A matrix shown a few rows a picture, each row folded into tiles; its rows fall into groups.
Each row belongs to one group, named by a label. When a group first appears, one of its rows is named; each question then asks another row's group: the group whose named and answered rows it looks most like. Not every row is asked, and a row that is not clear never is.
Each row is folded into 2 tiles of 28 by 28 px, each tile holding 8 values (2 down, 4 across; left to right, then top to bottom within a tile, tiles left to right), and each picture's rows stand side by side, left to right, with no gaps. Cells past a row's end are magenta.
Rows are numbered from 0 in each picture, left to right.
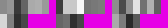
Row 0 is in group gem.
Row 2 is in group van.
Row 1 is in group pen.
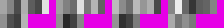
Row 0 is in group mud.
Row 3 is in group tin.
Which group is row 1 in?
van
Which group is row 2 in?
van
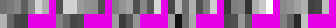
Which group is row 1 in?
pen
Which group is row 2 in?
mud
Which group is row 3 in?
mud
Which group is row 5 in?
mud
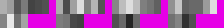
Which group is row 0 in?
tin
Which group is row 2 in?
pen
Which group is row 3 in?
gem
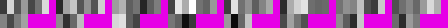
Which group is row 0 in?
mud
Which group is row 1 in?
mud
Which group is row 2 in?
tin
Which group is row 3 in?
pen
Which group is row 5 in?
pen
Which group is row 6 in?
mud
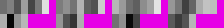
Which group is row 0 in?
mud
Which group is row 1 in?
mud
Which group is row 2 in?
gem
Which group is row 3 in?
gem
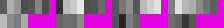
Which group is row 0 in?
tin
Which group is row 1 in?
pen
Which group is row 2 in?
gem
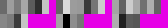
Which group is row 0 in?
mud
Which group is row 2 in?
van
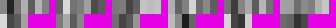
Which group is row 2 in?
gem
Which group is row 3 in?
van
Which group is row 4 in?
van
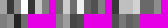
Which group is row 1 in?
pen
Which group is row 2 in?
pen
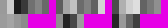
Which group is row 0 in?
tin
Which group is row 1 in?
mud
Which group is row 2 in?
pen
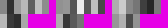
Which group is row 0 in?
van
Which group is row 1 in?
van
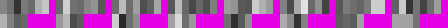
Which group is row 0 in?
gem
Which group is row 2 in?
mud
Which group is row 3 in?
tin
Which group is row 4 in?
gem
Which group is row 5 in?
van
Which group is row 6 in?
gem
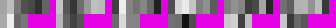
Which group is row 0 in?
tin
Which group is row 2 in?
tin
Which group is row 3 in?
pen
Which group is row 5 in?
van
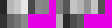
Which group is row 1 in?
van
